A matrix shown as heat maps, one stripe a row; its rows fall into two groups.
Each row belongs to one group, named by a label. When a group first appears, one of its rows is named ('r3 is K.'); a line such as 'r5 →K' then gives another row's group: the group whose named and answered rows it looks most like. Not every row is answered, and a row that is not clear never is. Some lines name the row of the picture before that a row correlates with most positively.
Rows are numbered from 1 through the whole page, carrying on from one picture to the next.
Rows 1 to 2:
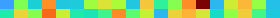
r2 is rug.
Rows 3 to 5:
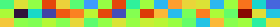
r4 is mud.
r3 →rug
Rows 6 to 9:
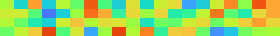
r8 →mud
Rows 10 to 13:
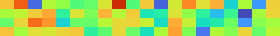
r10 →rug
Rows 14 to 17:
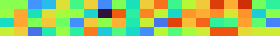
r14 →mud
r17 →mud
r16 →rug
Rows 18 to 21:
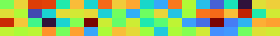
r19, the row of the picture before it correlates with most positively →14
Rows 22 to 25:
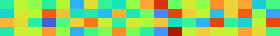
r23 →rug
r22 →mud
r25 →rug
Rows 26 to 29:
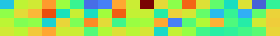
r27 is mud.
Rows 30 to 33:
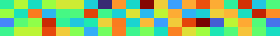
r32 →rug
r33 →rug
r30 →mud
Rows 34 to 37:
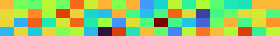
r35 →rug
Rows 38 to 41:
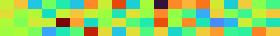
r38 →rug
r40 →rug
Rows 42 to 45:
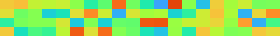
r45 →mud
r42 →rug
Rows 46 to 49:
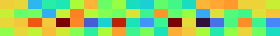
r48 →rug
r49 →rug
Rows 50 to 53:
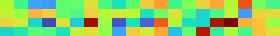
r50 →mud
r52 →mud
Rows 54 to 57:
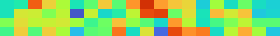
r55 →mud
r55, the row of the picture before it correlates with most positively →50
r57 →rug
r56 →rug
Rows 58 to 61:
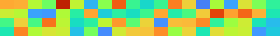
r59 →mud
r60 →rug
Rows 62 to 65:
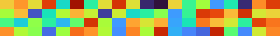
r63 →mud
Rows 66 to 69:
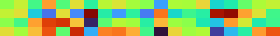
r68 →rug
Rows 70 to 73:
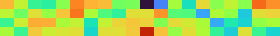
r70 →mud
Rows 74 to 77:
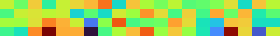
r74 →mud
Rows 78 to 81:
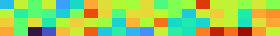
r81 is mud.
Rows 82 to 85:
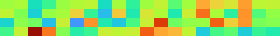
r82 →mud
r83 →mud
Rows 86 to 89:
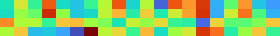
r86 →rug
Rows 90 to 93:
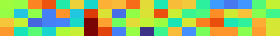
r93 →mud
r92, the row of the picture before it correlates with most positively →89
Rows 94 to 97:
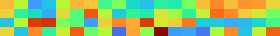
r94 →mud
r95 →mud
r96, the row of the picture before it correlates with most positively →90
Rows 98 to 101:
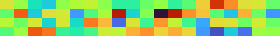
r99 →rug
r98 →mud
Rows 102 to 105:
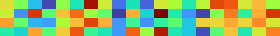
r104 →mud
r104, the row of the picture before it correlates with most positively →98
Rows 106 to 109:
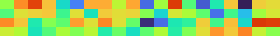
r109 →mud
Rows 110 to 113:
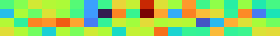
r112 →rug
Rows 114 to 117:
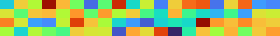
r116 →mud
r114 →rug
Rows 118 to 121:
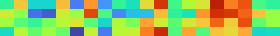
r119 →mud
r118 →mud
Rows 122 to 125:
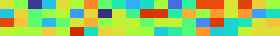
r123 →mud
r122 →mud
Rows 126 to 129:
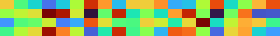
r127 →rug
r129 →rug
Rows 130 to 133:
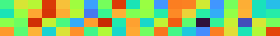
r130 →rug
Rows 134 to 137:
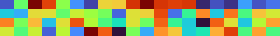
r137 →mud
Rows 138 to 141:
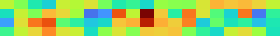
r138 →mud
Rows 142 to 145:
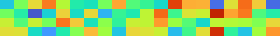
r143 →mud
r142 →rug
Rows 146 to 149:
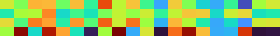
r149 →rug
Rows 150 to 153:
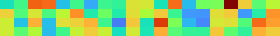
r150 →rug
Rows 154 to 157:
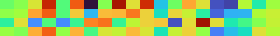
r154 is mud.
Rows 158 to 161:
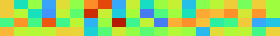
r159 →mud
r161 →rug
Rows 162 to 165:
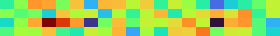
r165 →rug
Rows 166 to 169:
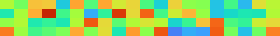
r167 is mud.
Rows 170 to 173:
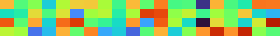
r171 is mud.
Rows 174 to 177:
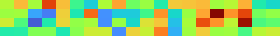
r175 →mud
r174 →rug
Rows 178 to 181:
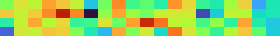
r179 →rug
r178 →rug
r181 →rug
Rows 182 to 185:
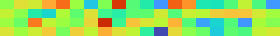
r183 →mud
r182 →rug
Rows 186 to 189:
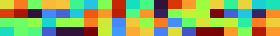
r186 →rug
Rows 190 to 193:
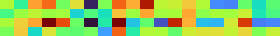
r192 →rug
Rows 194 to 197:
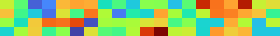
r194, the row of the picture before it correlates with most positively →193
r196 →rug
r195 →mud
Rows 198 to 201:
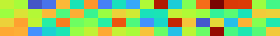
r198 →mud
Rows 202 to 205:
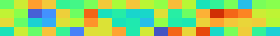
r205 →rug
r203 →mud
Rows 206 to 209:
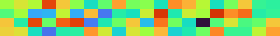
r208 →rug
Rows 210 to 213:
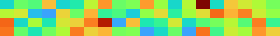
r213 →mud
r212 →mud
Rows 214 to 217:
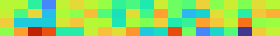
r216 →mud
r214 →mud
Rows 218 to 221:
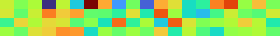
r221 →rug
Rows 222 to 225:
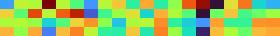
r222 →rug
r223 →rug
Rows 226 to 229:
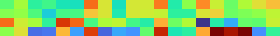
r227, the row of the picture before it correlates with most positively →224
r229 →mud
